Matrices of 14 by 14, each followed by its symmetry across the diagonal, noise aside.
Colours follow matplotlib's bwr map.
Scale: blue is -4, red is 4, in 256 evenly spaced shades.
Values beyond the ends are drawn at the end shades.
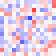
neither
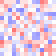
symmetric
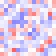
symmetric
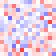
symmetric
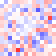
symmetric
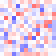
antisymmetric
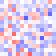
neither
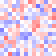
antisymmetric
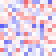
antisymmetric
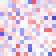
antisymmetric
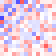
symmetric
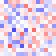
neither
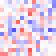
antisymmetric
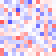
neither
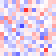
neither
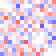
antisymmetric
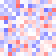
symmetric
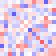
symmetric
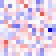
neither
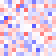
antisymmetric
